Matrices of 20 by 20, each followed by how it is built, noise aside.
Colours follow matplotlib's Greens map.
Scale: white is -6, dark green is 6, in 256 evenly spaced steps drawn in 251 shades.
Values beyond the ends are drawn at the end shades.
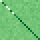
diagonal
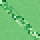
banded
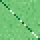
diagonal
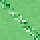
banded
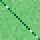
diagonal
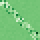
banded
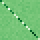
diagonal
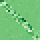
banded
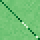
diagonal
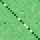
diagonal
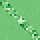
banded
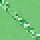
banded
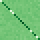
diagonal
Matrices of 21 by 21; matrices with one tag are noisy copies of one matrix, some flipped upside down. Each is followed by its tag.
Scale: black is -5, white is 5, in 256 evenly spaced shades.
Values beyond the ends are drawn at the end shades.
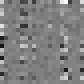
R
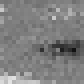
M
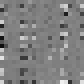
R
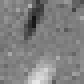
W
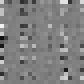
R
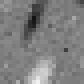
W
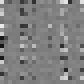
R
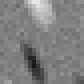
W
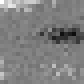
M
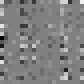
R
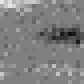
M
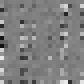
R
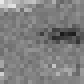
M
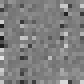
R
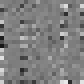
R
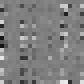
R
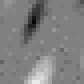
W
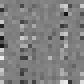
R
